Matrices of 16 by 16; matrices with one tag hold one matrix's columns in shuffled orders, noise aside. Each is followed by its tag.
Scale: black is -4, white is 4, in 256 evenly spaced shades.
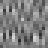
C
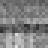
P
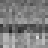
P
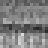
P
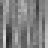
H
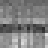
P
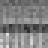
P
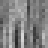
H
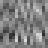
C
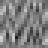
C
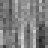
H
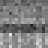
P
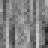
H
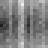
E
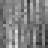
H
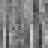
H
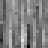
H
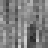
H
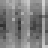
E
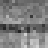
P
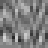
C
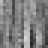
H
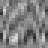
C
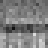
P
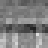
P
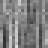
H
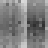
E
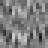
C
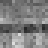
P
